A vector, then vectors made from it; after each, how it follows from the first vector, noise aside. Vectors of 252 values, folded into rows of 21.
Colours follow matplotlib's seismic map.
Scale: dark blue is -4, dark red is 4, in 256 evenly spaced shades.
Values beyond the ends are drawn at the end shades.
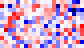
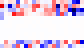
partly zeroed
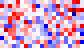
sign-scrambled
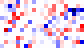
partly zeroed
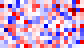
sign-scrambled
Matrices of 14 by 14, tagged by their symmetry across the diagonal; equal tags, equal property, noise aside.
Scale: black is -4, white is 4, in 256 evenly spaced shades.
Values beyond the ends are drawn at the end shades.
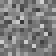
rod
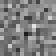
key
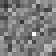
rod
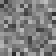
rod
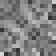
rod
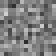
key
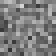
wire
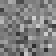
key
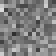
wire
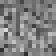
wire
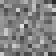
wire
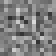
key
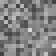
rod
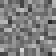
key
